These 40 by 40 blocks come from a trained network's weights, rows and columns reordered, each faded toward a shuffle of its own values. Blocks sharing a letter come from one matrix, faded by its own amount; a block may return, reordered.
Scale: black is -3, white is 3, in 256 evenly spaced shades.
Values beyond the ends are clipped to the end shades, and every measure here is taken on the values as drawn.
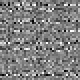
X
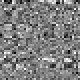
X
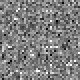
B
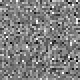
B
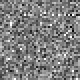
B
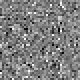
B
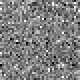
B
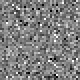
B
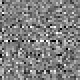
X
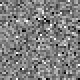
B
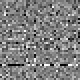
X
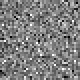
B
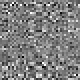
X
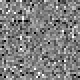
B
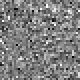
B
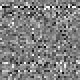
X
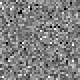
B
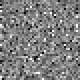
B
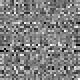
X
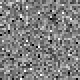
B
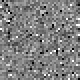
B
